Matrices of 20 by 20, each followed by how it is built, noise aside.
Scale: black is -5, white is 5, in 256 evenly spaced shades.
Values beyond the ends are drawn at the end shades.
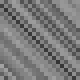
Toeplitz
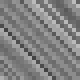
Toeplitz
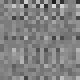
low rank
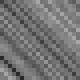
Toeplitz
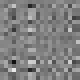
low rank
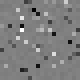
sparse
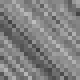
Toeplitz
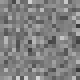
low rank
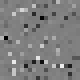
sparse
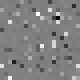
sparse
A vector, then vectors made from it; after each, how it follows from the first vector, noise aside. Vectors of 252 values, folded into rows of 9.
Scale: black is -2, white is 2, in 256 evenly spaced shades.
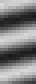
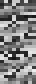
sign-scrambled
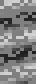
partly zeroed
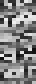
sign-scrambled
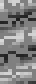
partly zeroed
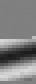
partly zeroed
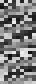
sign-scrambled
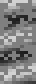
partly zeroed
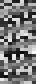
sign-scrambled
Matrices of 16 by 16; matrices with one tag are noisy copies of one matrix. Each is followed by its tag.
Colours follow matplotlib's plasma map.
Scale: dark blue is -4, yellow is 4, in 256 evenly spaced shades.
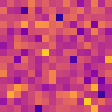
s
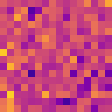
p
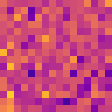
p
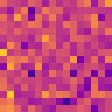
p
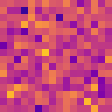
s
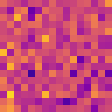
p
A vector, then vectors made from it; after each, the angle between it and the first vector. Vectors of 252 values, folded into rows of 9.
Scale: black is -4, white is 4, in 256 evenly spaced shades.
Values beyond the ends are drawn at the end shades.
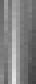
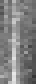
nearly parallel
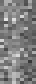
partly aligned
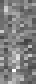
partly aligned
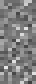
orthogonal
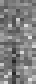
partly opposed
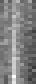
nearly parallel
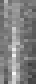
nearly parallel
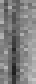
nearly opposite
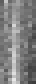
nearly parallel
